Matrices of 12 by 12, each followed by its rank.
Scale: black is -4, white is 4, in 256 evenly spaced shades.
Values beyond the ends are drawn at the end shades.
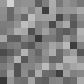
full rank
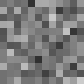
full rank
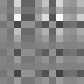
one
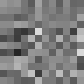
two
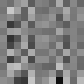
two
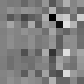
two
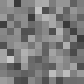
full rank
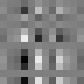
one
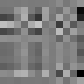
two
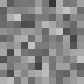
full rank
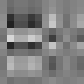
one
